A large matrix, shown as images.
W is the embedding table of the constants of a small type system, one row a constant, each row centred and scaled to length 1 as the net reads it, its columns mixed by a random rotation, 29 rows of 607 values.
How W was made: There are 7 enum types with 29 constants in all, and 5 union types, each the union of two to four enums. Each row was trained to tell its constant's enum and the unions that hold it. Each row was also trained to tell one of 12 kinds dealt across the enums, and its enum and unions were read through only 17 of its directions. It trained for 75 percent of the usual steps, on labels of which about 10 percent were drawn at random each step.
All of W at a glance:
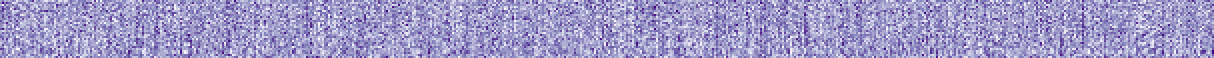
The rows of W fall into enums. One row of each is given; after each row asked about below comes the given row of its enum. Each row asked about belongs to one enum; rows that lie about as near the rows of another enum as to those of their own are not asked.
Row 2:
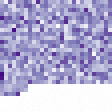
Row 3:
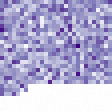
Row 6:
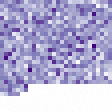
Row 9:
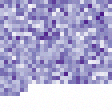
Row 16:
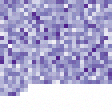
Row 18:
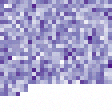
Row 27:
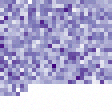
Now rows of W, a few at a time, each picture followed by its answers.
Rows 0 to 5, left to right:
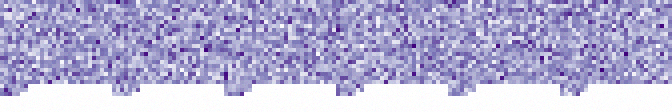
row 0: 9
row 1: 16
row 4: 3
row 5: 18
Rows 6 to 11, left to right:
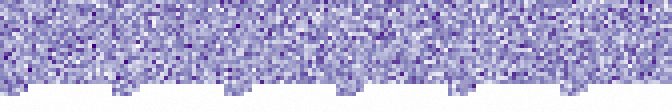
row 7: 3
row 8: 16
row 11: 3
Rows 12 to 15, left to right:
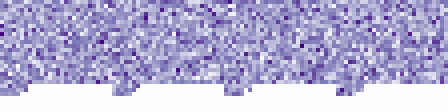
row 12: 6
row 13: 9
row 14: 16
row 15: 9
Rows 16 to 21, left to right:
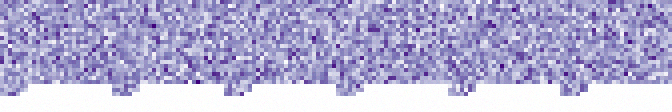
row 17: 27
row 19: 3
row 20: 27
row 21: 9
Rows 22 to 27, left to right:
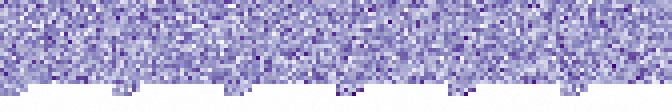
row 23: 27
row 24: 18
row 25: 18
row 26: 18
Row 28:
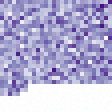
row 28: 2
